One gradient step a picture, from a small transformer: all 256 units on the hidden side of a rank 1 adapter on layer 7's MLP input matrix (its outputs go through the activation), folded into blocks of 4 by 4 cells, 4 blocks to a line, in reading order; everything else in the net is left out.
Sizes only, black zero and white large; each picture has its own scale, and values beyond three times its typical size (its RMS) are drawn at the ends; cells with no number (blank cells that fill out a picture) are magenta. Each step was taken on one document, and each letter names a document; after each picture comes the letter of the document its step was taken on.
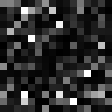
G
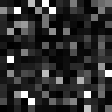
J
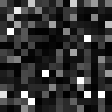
J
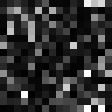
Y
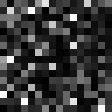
G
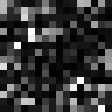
G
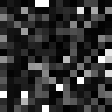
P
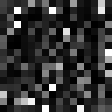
J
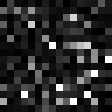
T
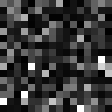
Y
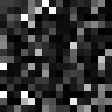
Y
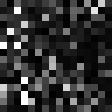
Y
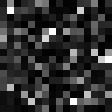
P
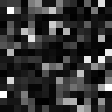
Y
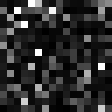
J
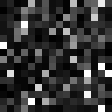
J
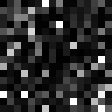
G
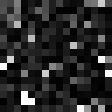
Y
